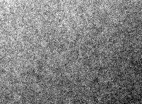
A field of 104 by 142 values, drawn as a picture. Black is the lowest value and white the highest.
The bottom right is the ninth with the lowest average. The histogram is bell-shaped. No single row or column stands out from its neighbours. The ninth with the highest average is the top left. There is an overall slope up to the top left. No regular stripes run through it.
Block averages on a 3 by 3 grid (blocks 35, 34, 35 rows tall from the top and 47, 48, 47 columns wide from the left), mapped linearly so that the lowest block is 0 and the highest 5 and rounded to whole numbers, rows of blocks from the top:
5 4 3
4 3 1
2 1 0
